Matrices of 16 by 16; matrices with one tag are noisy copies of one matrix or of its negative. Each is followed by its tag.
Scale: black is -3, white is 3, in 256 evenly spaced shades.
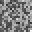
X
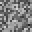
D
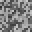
D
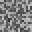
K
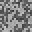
D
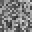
X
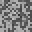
X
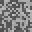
X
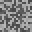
K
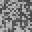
X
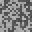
X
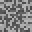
K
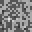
X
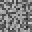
K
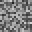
K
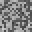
X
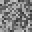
X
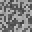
D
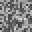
D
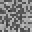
K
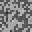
D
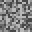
K
